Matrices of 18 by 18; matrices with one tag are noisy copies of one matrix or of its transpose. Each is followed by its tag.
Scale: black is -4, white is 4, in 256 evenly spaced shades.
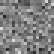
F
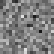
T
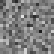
T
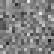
F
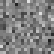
F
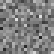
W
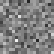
W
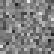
F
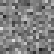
F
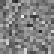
T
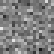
F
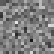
T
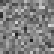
T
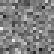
F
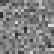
T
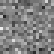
F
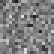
T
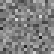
W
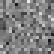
F
